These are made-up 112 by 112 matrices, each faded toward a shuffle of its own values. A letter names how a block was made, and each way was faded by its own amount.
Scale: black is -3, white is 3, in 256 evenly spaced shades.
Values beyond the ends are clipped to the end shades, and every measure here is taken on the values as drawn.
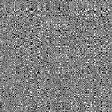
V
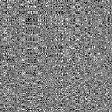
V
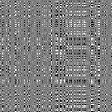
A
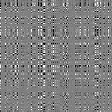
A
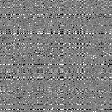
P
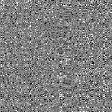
V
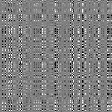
A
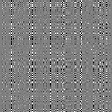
A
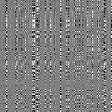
A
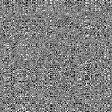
V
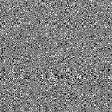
V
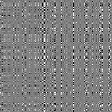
A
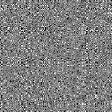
V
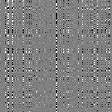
A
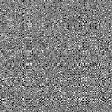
V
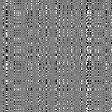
A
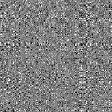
V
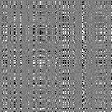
A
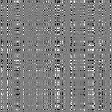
A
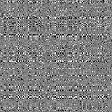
P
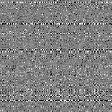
P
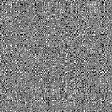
V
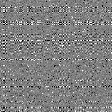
P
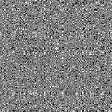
V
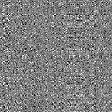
V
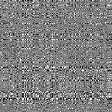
P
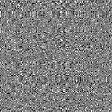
V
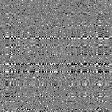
P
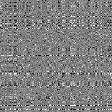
P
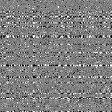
P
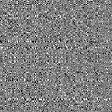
V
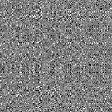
V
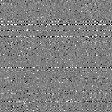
P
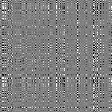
A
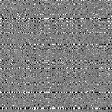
P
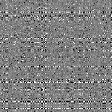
P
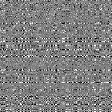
P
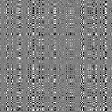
A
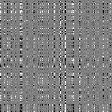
A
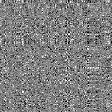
V
